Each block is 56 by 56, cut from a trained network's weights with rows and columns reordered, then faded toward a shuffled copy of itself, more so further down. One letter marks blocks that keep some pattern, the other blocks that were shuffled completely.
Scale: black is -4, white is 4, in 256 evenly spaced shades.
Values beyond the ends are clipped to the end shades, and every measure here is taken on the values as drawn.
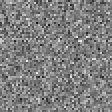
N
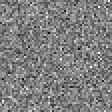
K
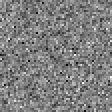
K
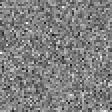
K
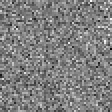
K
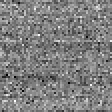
N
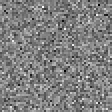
K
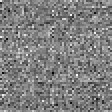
N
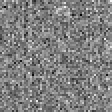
N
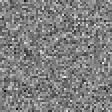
K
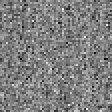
N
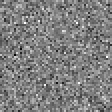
K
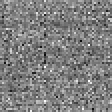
N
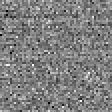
N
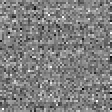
N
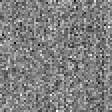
N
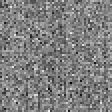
N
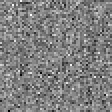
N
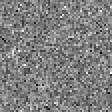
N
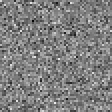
N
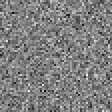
N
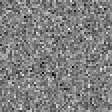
K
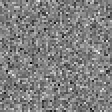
K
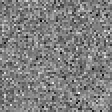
K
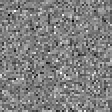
N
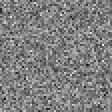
K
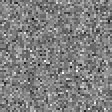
K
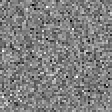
K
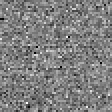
N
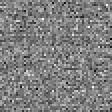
N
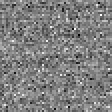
N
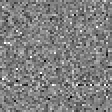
N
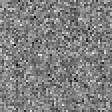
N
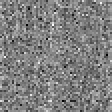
N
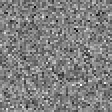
K
